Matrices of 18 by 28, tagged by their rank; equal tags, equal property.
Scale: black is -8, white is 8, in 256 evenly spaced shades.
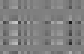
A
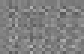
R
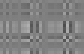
A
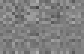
R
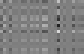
A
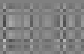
A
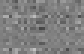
R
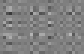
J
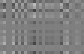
A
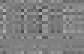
J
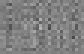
R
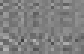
R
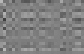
J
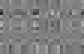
J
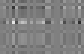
A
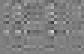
J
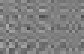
R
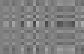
A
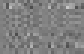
R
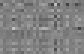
R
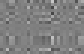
J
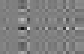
A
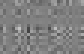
J
